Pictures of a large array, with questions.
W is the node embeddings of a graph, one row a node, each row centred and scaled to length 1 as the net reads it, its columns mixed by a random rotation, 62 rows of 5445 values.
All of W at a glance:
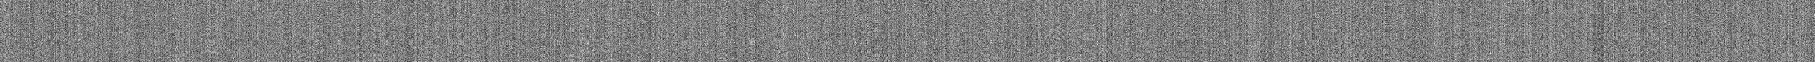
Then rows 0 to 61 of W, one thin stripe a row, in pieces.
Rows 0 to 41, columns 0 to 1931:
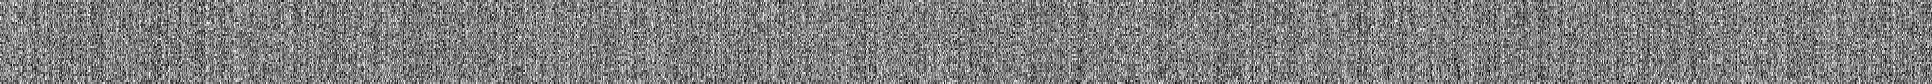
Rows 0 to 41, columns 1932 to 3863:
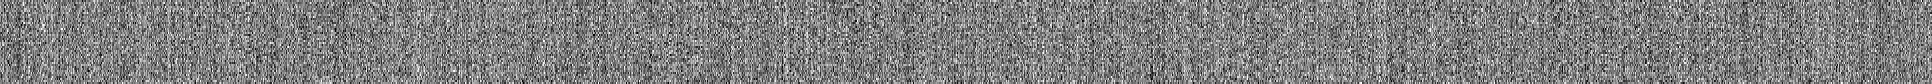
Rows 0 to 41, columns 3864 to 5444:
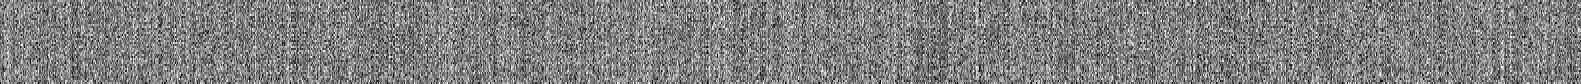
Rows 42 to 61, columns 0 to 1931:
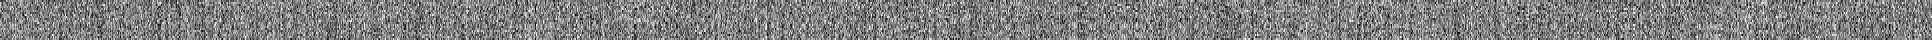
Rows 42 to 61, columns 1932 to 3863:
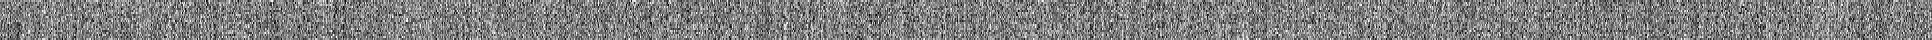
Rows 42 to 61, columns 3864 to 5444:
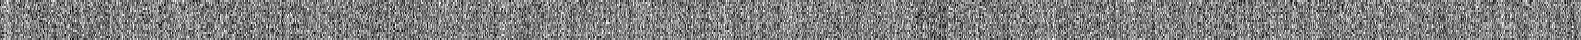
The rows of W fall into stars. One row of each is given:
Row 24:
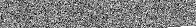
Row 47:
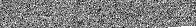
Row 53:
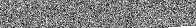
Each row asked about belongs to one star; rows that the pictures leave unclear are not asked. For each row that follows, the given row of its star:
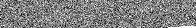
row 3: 47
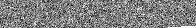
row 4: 53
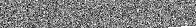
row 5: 53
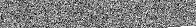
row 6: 24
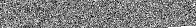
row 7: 53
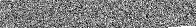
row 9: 24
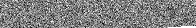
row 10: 24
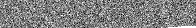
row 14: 47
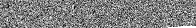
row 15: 47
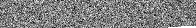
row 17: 47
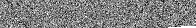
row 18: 24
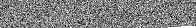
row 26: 47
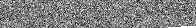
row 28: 53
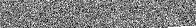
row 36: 24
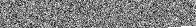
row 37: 24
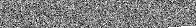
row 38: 53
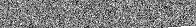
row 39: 53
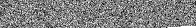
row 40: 47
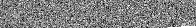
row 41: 47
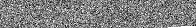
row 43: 47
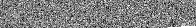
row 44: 47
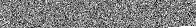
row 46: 24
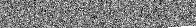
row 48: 24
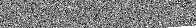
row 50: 53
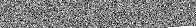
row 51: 47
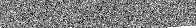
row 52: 47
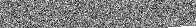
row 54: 24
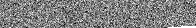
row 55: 24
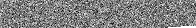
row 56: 24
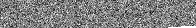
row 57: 47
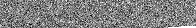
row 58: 53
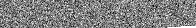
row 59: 24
